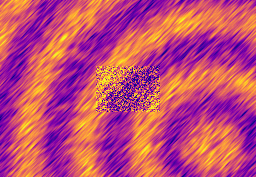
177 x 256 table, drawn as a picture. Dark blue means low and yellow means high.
Rings: centred on the bottom right. Odd rows or columns: none. Odd patch: rougher, in the centre. Mirror symmetry: none. Roughest part: centre.
